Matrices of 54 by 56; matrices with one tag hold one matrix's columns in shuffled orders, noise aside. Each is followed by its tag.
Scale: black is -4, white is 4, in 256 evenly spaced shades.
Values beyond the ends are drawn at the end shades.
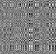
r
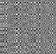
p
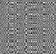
p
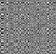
p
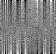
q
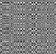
p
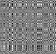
r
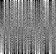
q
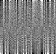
q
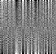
q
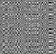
p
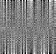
q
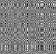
r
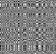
r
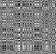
r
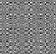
p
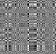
r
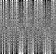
q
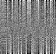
q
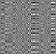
p
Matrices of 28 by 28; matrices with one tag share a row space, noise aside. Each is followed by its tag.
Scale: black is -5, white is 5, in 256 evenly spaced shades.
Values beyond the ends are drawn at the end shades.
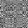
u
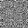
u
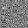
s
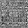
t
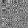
s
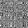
u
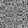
u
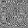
s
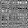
t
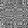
u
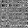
t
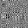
s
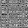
t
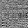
t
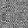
s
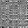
t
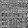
t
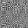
s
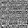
t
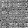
t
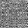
t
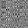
s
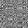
u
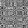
u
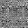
t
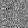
s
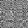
u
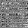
t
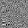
s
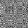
u
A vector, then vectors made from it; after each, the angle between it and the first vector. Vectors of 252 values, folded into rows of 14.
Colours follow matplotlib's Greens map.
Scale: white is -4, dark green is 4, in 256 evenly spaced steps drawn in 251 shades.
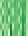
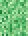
partly aligned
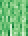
nearly opposite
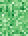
orthogonal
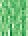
nearly parallel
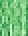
nearly opposite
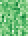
partly aligned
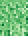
partly opposed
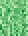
partly aligned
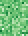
orthogonal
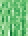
nearly parallel
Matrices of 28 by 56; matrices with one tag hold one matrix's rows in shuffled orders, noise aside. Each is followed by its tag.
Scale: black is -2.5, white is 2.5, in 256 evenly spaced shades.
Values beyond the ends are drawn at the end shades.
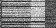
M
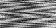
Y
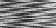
Y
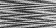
Y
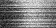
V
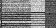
M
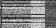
M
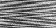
Y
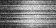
V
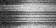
V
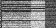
M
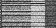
M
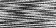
Y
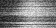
V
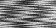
Y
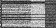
M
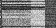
M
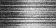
V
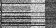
M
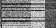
M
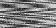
Y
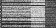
M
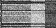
M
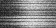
V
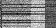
M
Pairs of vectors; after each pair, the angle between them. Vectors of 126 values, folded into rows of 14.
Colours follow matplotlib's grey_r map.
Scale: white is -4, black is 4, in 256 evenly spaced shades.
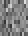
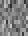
nearly opposite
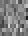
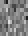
partly aligned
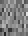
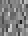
partly opposed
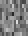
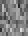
orthogonal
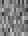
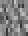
orthogonal
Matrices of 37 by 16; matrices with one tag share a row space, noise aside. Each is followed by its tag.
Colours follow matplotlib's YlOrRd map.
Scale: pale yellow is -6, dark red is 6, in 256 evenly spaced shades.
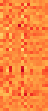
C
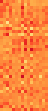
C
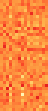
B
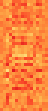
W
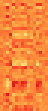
W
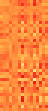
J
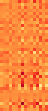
J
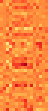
W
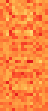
W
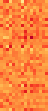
C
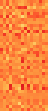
B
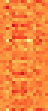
W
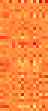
J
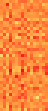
B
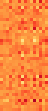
J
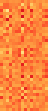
C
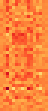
W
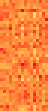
J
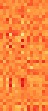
B
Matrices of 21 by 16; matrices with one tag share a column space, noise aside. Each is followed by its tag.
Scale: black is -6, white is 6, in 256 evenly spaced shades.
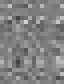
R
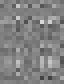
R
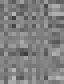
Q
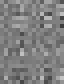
Q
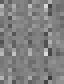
Q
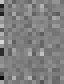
Q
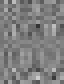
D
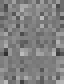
Q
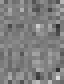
D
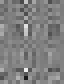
D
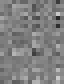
Q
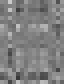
D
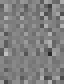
Q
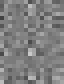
Q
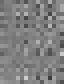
Q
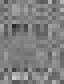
D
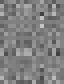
Q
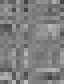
D
